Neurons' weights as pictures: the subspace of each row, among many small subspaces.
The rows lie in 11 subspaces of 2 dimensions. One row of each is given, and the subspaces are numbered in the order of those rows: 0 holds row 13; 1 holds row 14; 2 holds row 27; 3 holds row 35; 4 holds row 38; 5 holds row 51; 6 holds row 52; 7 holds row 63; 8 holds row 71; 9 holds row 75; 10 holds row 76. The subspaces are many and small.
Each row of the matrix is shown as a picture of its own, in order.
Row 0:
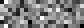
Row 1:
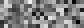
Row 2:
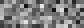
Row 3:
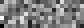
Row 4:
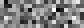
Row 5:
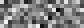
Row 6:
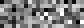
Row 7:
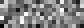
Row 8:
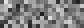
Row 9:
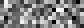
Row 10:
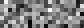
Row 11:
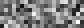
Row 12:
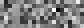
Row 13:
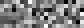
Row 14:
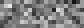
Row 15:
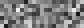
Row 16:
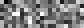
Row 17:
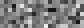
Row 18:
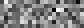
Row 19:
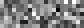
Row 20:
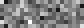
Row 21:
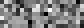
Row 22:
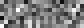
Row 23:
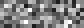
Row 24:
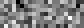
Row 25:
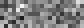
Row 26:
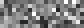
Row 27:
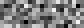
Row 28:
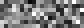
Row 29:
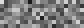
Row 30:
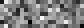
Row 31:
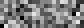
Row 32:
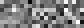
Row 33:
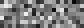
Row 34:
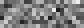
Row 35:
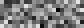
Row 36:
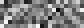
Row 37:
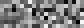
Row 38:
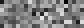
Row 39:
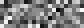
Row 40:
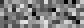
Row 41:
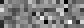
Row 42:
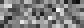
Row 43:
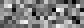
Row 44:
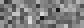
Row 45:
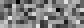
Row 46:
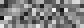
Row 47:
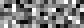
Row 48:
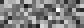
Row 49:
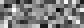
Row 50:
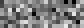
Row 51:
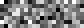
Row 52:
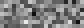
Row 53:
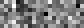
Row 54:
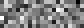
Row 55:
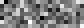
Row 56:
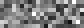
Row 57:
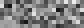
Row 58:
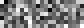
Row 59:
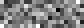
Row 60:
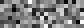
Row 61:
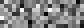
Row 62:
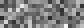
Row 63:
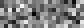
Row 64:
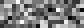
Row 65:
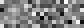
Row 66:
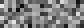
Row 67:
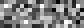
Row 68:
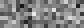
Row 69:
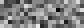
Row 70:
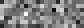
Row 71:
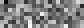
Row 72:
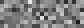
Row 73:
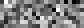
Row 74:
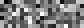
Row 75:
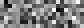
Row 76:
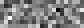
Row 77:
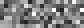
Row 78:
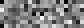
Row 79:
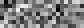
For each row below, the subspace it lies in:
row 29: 0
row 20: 5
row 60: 0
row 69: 3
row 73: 7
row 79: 7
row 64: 3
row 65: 4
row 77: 6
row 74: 4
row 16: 4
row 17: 8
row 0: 5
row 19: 7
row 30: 5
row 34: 1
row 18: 9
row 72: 0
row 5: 10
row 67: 2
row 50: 7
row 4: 9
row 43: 1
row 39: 10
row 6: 4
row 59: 3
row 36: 10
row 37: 0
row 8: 8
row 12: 9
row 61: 5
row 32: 0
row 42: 1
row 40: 7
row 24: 10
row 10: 8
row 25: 7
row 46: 6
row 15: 2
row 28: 8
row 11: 6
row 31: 6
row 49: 10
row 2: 2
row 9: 9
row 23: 2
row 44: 4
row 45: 3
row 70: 2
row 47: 10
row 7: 6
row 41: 4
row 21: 5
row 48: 3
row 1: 8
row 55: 5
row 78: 4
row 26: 7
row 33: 6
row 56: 8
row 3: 2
